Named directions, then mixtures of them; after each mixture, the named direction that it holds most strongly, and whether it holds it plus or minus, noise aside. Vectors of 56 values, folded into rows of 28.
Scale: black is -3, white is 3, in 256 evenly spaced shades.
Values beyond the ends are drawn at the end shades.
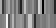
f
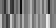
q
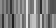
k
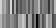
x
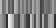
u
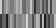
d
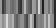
f, plus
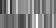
x, minus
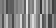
k, plus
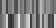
u, minus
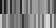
d, minus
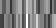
k, plus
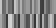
u, plus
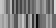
x, plus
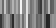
q, minus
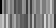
d, minus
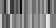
q, plus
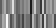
d, minus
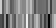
d, plus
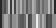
x, minus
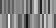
d, minus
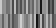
x, plus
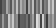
x, minus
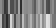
q, plus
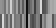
k, minus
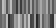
u, minus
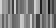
x, plus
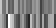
u, plus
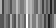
d, plus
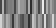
d, minus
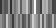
k, plus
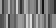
f, plus
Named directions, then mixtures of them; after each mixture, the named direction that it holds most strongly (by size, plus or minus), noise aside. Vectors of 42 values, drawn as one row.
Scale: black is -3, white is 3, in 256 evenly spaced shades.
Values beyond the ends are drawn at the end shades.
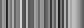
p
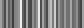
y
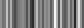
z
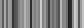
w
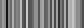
p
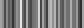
y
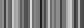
w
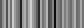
y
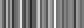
y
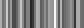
z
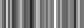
z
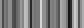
w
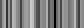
z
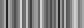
p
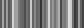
w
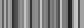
w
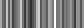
y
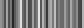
y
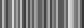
p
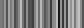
p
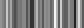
z
